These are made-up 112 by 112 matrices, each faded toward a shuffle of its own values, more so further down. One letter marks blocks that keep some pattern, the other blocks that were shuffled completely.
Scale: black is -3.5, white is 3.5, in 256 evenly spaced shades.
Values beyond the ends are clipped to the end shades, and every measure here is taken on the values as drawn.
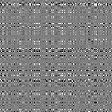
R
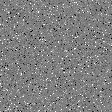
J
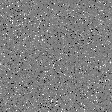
J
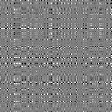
R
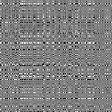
R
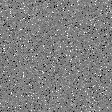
J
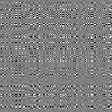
R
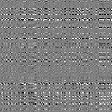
R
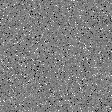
J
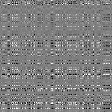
R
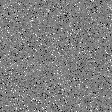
J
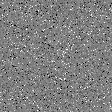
J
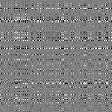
R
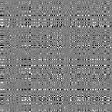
R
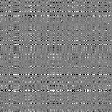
R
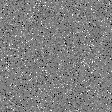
J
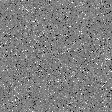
J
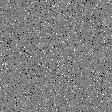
J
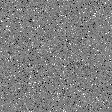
J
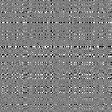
R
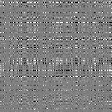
R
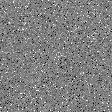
J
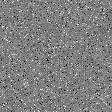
J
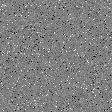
J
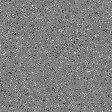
J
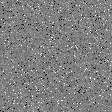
J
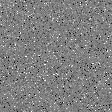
J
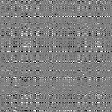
R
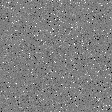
J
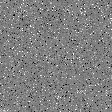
J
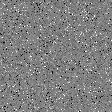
J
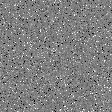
J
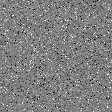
J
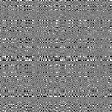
R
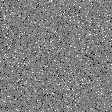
J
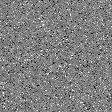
J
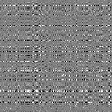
R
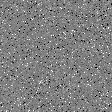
J
